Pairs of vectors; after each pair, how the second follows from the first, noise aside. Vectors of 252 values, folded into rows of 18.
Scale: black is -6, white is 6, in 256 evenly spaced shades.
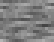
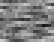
scaled up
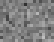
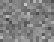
sign-scrambled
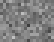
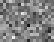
scaled up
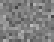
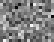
scaled up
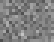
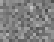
reversed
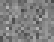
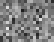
scaled up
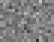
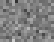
reversed
